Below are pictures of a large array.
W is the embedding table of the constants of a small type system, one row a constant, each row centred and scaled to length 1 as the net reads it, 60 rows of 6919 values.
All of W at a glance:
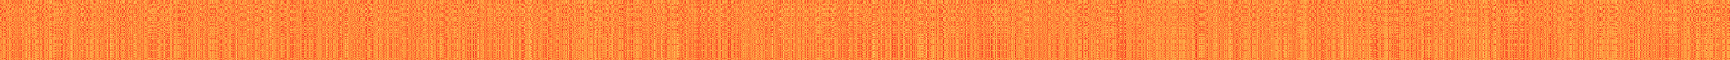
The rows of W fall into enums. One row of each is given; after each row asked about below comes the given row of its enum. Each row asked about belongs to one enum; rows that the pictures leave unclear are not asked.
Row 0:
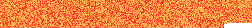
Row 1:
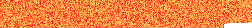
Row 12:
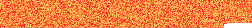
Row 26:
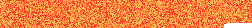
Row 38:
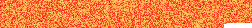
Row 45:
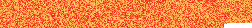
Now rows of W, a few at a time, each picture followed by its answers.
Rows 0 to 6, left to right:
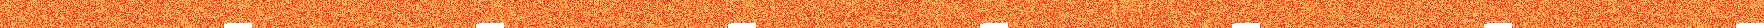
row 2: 1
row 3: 45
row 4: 38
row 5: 12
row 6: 0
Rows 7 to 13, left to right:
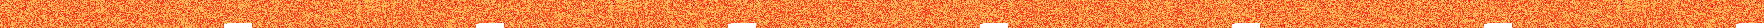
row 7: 0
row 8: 38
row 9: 38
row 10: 26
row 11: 26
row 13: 38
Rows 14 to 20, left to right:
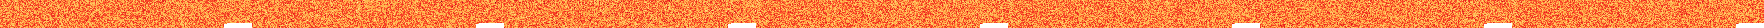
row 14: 45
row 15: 38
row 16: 1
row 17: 26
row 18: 26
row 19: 12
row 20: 26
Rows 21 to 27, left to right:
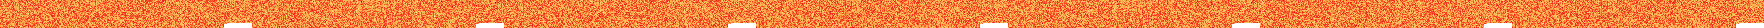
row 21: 45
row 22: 38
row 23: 45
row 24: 0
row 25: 38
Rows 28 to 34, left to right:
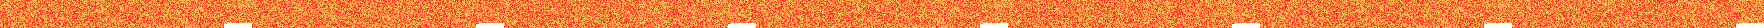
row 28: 0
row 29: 12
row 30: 26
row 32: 26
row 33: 0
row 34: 45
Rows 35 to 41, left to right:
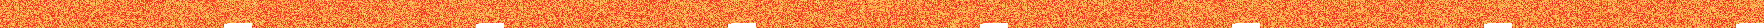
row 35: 45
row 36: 26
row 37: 45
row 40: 0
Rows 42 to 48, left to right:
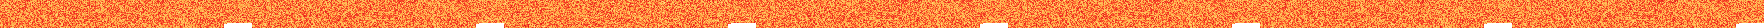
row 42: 0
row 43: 45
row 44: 12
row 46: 45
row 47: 0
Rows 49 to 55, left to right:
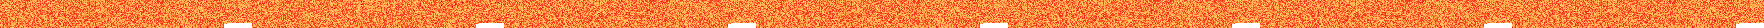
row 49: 0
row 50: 38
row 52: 0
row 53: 45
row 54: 45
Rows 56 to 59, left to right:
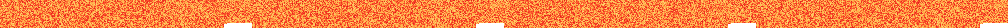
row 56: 45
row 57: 0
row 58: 26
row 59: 0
